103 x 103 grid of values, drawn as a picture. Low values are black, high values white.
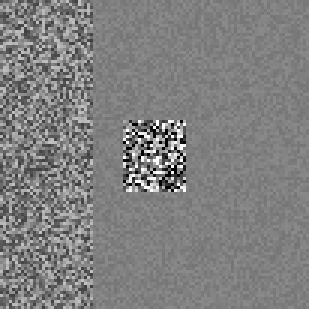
Histogram: heavy tails on both sides. Odd patch: rougher, in the centre. Average level on the scale: 50%. Stripes: none. Seam: vertical, 30% of the way across, the right part calmer. Slope: none.
